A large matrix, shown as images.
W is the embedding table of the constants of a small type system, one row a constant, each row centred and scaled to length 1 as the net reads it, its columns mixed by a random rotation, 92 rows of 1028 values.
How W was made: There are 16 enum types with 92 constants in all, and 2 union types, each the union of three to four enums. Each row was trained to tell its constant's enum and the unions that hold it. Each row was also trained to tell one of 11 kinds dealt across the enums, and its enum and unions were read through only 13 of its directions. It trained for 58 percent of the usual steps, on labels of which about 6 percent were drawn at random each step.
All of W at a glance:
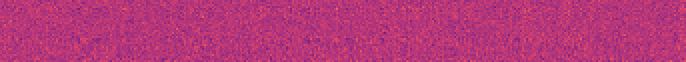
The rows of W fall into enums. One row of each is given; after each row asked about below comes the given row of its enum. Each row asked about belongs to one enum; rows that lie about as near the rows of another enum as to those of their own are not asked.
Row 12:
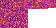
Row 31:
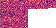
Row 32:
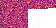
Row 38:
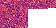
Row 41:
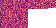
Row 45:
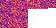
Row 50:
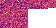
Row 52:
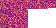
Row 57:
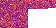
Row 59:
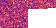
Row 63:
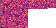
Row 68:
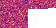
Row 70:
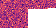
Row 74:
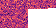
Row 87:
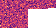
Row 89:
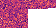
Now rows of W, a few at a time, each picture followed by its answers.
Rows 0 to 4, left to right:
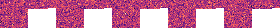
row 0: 74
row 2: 50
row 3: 59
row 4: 68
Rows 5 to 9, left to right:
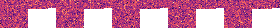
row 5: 52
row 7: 52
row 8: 68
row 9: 45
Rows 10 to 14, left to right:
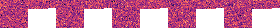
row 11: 38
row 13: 45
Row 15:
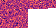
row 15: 57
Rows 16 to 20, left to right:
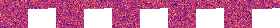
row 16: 63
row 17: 32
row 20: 74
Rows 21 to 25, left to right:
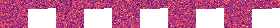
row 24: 68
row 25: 63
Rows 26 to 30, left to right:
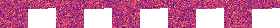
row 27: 68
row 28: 45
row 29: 12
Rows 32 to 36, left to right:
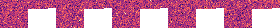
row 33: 38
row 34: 50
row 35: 32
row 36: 70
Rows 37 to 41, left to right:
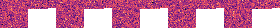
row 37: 45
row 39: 12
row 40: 50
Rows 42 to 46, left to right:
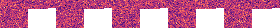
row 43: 50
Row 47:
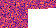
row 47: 74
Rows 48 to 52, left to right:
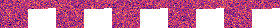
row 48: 41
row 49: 70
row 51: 41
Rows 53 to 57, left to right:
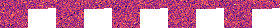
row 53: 41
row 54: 57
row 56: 50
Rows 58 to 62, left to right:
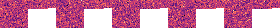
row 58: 70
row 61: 70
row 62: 12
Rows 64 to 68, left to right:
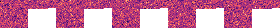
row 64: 87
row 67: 87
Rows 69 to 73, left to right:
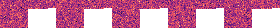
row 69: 87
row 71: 52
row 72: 45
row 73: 32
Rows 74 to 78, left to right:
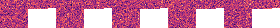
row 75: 74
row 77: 70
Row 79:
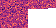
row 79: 68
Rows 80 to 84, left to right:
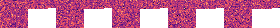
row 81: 12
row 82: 41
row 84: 74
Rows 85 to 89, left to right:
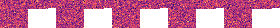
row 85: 52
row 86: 32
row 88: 89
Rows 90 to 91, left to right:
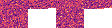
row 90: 63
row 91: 12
